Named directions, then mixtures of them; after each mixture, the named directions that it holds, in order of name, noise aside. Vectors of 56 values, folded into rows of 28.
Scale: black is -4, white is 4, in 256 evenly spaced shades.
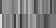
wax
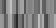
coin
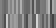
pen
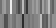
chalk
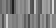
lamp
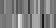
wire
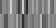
chalk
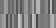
pen, wire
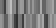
coin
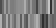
pen, wax, wire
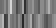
chalk, coin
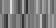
chalk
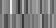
chalk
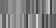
pen, wax, wire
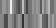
chalk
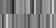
lamp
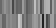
chalk, lamp, wire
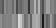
wire
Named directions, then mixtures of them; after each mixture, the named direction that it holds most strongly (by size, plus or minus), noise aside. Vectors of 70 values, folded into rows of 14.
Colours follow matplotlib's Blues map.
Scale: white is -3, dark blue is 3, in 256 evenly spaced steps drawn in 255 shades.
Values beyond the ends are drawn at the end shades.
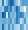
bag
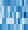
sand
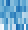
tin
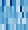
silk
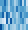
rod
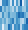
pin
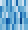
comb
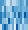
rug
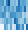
tin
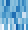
tin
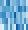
tin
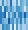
rug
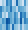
comb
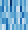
silk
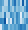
rod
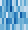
comb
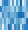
pin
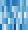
rug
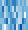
rug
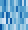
rod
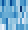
silk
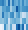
tin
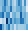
rod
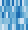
pin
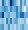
bag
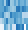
tin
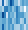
bag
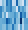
comb
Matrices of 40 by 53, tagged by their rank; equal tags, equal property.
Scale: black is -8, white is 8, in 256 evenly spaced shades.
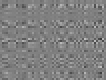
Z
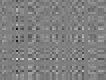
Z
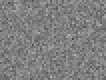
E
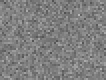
E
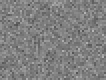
E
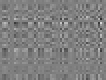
Z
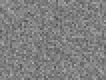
E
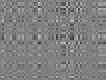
Z
